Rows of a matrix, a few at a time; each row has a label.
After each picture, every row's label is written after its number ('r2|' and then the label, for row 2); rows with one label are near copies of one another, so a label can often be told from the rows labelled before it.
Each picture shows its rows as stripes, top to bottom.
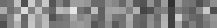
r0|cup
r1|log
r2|cup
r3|cup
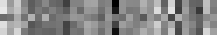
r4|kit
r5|kit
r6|cup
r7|kit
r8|kit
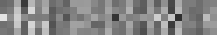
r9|cup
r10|cup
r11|kit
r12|cup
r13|cup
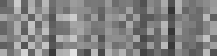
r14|cup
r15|cup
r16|log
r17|cup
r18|cup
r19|log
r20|cup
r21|log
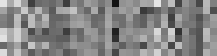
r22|kit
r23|log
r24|cup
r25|cup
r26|kit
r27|kit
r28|cup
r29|kit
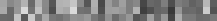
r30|log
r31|log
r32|cup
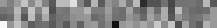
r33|log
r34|cup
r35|cup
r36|kit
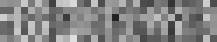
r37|log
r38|cup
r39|kit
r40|cup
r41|cup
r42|log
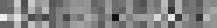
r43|cup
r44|cup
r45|kit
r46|cup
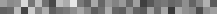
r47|log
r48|cup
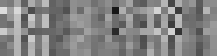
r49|cup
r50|kit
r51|cup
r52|cup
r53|kit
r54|cup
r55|cup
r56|cup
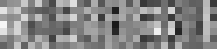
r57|log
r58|kit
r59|log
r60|kit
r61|kit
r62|log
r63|cup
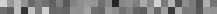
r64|kit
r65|cup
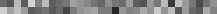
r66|cup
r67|kit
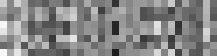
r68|kit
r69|log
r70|log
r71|kit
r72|kit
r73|log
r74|cup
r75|kit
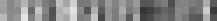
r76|log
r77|log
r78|log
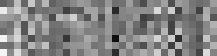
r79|cup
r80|kit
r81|log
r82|cup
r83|cup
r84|kit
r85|cup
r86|kit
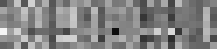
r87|cup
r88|log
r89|log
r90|log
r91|kit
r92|log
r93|cup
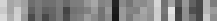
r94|kit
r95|kit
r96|kit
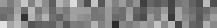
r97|log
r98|cup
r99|cup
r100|kit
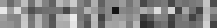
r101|log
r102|kit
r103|log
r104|log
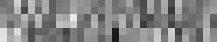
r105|cup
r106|cup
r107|log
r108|log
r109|kit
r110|kit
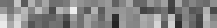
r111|cup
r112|log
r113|kit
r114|kit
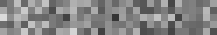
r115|cup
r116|log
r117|kit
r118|cup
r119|log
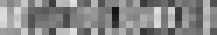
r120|log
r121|kit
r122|kit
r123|kit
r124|log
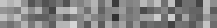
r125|kit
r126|log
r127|kit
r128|log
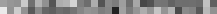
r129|log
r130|kit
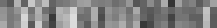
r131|cup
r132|log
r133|log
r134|log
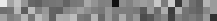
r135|kit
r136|cup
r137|log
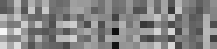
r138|cup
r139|cup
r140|kit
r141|log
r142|kit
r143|log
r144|kit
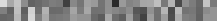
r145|kit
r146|cup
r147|cup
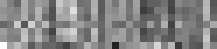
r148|log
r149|log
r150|log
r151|cup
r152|log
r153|log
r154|kit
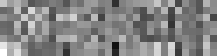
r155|kit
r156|cup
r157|log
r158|cup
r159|cup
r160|log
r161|kit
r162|kit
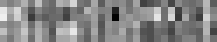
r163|log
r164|kit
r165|kit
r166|log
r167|log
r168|log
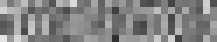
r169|log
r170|kit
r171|cup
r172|cup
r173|cup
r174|kit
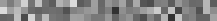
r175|log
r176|kit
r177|cup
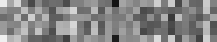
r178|kit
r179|log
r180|cup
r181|log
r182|log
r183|kit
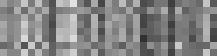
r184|log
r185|cup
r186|log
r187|log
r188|log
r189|log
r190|cup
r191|log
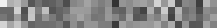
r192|kit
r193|cup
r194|cup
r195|kit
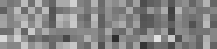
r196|log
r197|cup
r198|log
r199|log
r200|cup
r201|kit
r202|log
